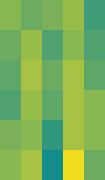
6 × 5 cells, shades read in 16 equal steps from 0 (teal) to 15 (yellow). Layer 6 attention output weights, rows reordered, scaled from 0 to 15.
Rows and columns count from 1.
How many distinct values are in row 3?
3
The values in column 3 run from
0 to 7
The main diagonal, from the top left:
8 9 6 10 8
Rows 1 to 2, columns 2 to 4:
6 7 9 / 9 4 8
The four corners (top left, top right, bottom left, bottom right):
8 3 8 6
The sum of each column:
38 52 24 62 34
